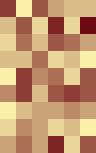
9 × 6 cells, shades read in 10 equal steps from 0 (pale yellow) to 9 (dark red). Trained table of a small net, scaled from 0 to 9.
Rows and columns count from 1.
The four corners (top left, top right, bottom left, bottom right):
7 2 3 6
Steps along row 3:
up down up down down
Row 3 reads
1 5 2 6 5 3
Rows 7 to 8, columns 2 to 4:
2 3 3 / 4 3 1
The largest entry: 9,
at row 2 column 6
